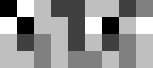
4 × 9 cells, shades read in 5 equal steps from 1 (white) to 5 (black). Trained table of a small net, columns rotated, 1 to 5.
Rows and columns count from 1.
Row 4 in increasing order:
2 2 2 2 2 3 3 3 3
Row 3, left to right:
2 4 3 2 4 2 4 3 2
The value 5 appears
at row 1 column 1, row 2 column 2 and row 2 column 7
